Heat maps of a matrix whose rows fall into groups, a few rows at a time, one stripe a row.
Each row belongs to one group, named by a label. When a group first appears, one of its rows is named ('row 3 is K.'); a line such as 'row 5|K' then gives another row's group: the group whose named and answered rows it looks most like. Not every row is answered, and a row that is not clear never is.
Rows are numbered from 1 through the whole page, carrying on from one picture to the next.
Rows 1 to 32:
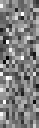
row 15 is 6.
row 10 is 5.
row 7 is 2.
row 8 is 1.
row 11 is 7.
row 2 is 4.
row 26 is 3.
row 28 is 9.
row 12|9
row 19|5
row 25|4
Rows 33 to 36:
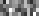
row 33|7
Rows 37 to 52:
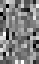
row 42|1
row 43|1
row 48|3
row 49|4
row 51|5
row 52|6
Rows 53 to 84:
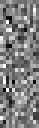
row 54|5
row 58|7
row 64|2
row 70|6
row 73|3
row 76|6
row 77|2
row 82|4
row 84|1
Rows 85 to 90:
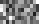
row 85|9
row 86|4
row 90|3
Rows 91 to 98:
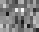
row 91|5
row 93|6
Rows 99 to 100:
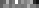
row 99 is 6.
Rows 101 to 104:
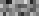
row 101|2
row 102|4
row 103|2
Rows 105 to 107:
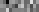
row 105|6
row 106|5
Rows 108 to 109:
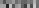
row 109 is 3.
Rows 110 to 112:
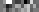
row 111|2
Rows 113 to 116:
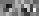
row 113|6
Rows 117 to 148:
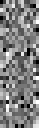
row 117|1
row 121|1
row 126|1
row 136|9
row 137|4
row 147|9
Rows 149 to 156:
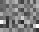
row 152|5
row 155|9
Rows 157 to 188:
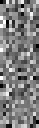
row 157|1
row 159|5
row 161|4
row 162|3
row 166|4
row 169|4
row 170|5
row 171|5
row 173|7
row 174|4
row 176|4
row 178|1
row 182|6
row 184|2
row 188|2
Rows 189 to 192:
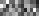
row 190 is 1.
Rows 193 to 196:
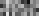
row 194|1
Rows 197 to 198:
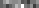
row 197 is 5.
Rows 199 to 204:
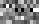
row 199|5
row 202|4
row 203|6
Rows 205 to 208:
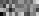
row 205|9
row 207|4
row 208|1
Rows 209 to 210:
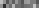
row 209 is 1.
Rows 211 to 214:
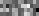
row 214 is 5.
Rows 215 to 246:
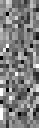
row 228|5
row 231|9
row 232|4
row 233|6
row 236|9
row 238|4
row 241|5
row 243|4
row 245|3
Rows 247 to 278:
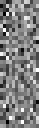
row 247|2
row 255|7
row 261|7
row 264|9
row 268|1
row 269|5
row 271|1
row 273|3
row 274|6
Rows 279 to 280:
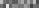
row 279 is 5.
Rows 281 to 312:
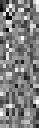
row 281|9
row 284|3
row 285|2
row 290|6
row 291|1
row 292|7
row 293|4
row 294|7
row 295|7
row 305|9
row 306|9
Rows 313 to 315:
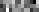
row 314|1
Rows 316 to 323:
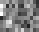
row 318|4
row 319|4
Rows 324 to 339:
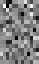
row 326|7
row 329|2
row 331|3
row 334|2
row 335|5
